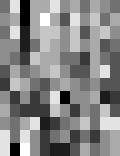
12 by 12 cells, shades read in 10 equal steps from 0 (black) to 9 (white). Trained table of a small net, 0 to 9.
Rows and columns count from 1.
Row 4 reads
5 5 1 4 7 6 5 7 5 6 3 4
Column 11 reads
5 4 7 3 4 8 3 1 7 8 5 5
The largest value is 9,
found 2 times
